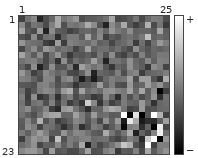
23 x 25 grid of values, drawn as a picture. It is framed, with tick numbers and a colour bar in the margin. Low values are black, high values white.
Overall the values sit about 40% of the way up the scale. There is no overall slope. The halves do not mirror each other. The grain is fine, like static. No regular stripes run through it. Values change most from cell to cell in the bottom right. In the bottom right lies a patch that is rougher than the rest.
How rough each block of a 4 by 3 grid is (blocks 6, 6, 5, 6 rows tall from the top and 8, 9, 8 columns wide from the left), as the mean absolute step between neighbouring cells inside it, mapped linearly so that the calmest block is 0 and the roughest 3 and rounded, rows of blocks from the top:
100 | 000 | 012 | 003
